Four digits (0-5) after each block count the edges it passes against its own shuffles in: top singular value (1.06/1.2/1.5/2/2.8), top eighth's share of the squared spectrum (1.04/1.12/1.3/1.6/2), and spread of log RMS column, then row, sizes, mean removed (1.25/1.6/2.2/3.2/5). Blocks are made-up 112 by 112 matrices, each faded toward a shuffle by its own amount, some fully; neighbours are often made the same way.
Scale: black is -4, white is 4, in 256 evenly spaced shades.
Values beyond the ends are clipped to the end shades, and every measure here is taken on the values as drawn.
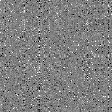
4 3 2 1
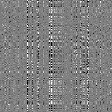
5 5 4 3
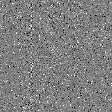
3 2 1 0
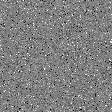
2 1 0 0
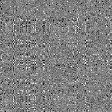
5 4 3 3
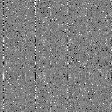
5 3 2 1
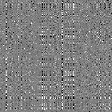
5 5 3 3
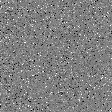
2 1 0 0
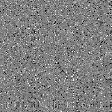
4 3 2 1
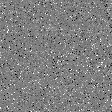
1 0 0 0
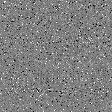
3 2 0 1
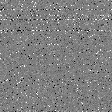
4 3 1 2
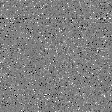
3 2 0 1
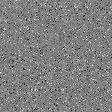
2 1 0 1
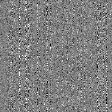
2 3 4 0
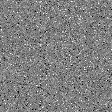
1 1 1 0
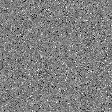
0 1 1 0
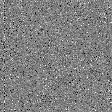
2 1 1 0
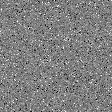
0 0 0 0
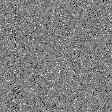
1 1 2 0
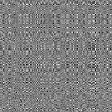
5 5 4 4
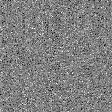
3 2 0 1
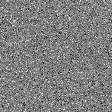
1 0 0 0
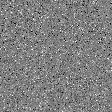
0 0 0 0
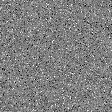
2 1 0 0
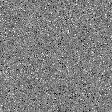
2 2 0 0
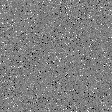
0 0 0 0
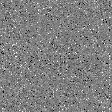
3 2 1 0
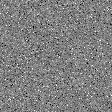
0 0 0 0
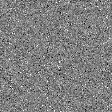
0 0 2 0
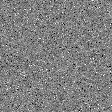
0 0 0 0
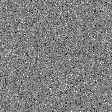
0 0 1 0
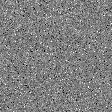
0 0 0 0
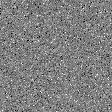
0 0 0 0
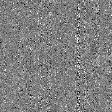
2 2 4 0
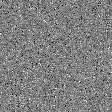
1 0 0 0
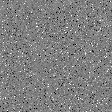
2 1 0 0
